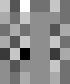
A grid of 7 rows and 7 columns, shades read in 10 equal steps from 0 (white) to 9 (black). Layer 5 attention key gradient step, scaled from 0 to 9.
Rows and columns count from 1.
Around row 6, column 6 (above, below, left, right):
7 3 4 5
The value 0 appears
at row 1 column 3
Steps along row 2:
up down up same same up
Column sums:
28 33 25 29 29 26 31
